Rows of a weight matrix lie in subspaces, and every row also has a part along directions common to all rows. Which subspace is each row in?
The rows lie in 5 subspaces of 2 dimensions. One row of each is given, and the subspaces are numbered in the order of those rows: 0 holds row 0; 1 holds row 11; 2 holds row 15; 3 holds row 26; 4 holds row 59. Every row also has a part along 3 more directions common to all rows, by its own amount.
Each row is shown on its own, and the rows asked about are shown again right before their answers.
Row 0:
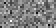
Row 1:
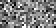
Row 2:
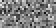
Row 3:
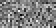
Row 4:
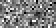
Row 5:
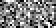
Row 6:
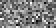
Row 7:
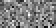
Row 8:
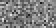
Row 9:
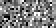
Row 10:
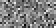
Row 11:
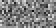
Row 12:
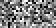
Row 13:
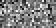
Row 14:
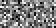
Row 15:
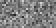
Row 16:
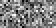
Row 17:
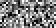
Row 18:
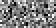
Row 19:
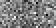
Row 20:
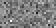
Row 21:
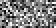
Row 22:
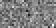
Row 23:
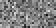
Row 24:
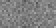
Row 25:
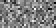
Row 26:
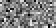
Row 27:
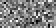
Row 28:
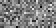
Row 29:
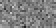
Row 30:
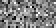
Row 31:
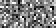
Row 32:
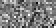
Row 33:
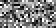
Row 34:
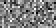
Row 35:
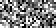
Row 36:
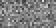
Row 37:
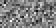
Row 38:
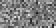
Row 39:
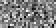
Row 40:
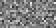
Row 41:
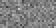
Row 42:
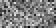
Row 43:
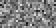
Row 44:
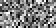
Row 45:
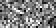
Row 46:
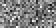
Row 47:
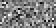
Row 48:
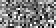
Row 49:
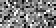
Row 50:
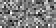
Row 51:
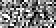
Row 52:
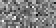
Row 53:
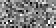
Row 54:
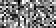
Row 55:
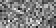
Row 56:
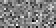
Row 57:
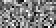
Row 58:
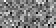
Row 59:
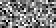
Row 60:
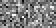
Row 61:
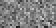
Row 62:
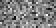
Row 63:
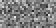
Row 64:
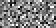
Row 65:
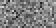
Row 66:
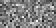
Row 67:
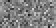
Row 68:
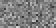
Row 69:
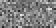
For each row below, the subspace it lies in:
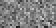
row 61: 3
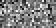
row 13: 1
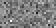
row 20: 0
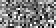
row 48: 3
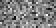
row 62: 1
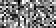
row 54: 2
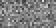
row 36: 1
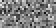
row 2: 1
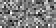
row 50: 0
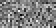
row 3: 4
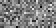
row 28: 3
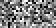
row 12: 1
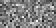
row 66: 2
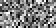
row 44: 0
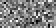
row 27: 0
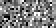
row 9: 3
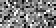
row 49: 4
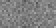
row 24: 1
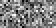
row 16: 2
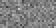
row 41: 2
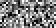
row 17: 2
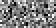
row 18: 1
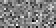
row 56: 0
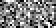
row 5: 3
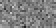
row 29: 4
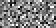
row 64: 0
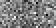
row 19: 1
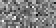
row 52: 1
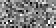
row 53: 0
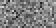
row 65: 2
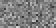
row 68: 0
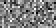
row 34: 0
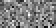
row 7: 3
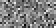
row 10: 4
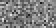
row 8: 2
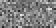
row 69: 4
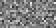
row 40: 0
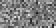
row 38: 3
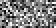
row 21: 4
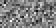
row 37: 2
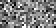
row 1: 4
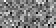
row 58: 0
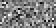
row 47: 2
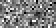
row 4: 3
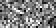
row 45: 4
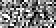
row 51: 3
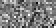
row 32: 3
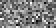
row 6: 0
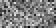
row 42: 4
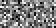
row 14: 2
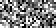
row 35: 4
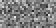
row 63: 1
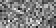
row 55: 4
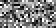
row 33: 2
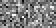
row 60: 2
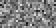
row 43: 1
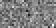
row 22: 3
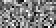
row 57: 3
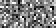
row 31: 2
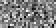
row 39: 3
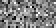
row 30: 1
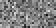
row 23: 4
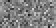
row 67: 3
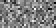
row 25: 0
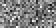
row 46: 3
